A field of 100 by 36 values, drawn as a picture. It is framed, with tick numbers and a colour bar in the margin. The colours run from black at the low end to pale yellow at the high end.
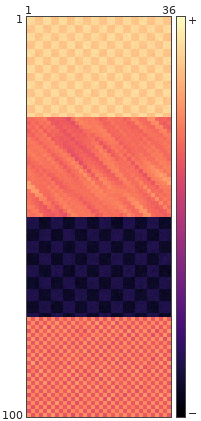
It is made of 4 by 1 panels. Panel 1,1: very high, checkered, faint in contrast. Panel 2,1: high, slanting down to the right, faint in contrast. Panel 3,1: very low, checkered, faint in contrast. Panel 4,1: high, checkered.
